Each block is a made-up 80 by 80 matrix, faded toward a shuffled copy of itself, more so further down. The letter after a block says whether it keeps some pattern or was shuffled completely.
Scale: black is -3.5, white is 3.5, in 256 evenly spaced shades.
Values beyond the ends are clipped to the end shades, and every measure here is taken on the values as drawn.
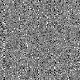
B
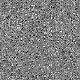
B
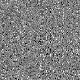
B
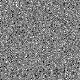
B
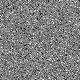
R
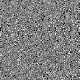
B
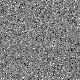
R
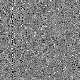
B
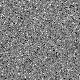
R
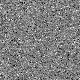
R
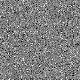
B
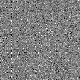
B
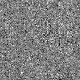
B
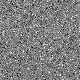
R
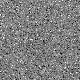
R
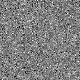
B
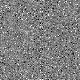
B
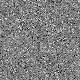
R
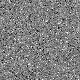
R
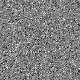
B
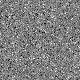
R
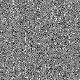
B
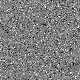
R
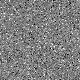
B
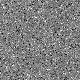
R
